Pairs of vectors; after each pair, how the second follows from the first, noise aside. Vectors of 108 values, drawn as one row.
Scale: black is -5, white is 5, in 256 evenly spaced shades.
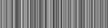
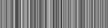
copied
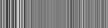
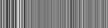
copied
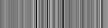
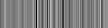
copied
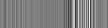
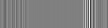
partly zeroed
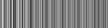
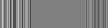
partly zeroed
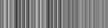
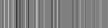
partly zeroed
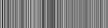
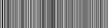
copied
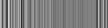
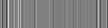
partly zeroed
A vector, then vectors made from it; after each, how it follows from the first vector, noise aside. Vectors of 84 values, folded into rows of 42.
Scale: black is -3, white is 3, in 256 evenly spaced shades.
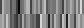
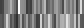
sign-scrambled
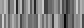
reversed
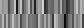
reversed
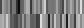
copied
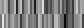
reversed
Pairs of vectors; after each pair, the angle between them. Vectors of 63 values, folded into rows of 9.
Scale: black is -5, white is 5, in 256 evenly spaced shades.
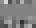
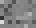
orthogonal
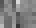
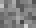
partly opposed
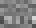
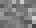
partly aligned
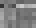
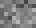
partly opposed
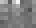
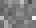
orthogonal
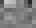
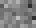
partly aligned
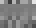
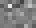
orthogonal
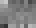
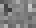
partly opposed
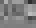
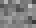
partly aligned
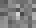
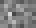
orthogonal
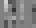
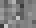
partly opposed
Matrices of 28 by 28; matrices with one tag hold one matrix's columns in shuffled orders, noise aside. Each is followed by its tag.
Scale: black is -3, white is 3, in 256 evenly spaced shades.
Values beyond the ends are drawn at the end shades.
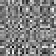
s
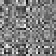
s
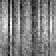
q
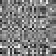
s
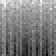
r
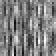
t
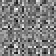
s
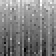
r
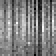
q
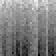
r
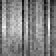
q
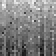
r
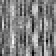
t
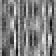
t
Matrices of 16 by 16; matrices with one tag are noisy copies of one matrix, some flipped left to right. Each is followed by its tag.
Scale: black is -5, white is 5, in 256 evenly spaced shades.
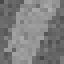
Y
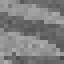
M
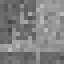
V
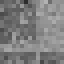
V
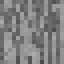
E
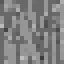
E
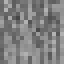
E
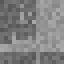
V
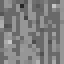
E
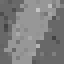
Y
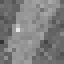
Y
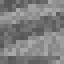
M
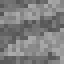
M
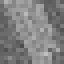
Y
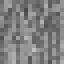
E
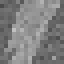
Y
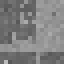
V
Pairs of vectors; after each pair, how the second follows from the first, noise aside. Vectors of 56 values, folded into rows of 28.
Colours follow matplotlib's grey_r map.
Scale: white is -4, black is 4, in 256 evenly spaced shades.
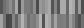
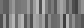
reversed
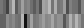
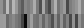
sign-scrambled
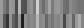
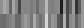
reversed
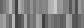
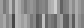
sign-scrambled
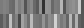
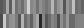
reversed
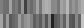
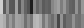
reversed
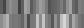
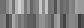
reversed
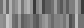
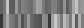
reversed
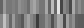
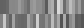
sign-scrambled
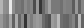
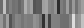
reversed
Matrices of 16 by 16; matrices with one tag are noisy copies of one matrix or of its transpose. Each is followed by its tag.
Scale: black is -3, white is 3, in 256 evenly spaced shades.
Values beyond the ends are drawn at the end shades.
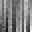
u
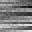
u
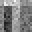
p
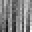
u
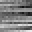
u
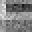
p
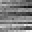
u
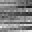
u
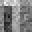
p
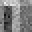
p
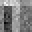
p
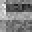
p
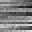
u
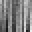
u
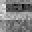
p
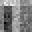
p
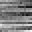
u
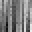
u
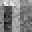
p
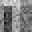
p
